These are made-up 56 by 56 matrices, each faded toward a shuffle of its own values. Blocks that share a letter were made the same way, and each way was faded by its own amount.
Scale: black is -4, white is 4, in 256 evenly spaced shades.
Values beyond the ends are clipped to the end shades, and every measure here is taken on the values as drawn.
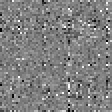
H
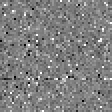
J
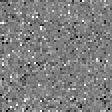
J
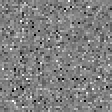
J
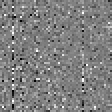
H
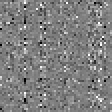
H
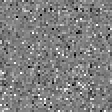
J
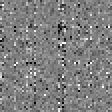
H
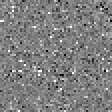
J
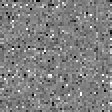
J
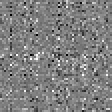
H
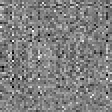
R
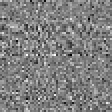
R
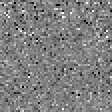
J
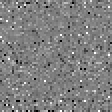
J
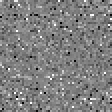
J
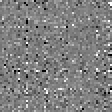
H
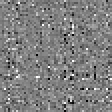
H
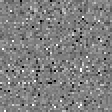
J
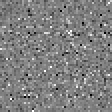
J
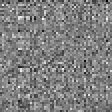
R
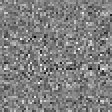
R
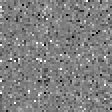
J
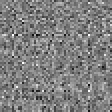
R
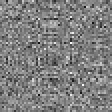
R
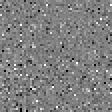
J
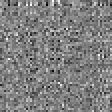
R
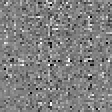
H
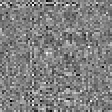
R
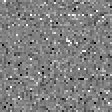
J
